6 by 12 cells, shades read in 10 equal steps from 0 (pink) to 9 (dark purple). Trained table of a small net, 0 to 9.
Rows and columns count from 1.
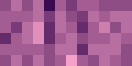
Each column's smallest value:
4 3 3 1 5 3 0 4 3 2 3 3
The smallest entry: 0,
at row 6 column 7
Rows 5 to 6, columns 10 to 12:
3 3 5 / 3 4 5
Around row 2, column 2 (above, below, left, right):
3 6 4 4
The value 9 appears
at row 1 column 5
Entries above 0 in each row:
12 12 12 12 12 11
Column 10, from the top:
5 4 2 4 3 3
